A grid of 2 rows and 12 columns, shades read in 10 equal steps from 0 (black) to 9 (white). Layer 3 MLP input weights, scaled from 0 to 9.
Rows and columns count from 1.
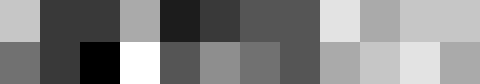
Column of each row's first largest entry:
9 4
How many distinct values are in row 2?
9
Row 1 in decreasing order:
8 7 7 7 6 6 3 3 2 2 2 1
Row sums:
54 57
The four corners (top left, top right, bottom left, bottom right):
7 7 4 6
